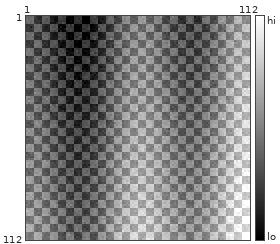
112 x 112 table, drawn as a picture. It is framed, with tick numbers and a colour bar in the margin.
Slope: up to the bottom right. Ninth with the lowest average: top left. Odd rows or columns: none. Histogram: bell-shaped. Lone odd cells: none. Stripes: upright, repeating 2 times.
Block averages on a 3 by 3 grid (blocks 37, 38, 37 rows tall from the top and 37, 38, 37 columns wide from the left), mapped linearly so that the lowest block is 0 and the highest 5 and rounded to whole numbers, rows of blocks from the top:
023
144
255
